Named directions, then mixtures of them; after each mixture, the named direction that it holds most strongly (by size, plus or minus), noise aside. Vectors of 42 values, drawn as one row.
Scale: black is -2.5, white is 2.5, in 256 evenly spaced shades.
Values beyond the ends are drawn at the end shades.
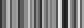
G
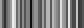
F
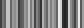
G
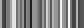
F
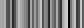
G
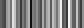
F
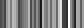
G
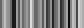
F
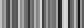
G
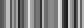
G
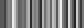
F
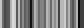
F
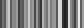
G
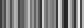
G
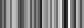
G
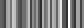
G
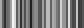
F
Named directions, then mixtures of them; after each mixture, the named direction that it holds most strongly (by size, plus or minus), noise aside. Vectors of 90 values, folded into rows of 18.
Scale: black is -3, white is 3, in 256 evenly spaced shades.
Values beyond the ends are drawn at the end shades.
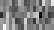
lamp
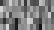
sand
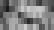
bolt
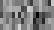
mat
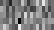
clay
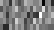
lamp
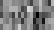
mat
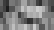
bolt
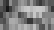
bolt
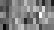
lamp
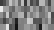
sand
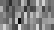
clay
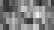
bolt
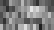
bolt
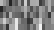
sand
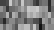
bolt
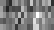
mat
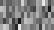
clay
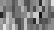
lamp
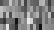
sand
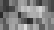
bolt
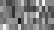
clay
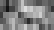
bolt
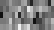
mat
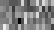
clay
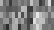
mat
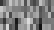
sand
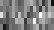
lamp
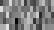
sand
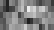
bolt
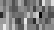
lamp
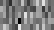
clay
